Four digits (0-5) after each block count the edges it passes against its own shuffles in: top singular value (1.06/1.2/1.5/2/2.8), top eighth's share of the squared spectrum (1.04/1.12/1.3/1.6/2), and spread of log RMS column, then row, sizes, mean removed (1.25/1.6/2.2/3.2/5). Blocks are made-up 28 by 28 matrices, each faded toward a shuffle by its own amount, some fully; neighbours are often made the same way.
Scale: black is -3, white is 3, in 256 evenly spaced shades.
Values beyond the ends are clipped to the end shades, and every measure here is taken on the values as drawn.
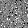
0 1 0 0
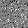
0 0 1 0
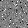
0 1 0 0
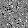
1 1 1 0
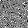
0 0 0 0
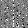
2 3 2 0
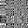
4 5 3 2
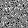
1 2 0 0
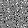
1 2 1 0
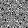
2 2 0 0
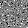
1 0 0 0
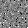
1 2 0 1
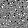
0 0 0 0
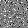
1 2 0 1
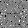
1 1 0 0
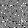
2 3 0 0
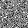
0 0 0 0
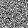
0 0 0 0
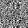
3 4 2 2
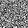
2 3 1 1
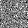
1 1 0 0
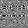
4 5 1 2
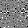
3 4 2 2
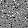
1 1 0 0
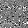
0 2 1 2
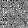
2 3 1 0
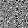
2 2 1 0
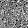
1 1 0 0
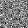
3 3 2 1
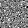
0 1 0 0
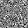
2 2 0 1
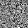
2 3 1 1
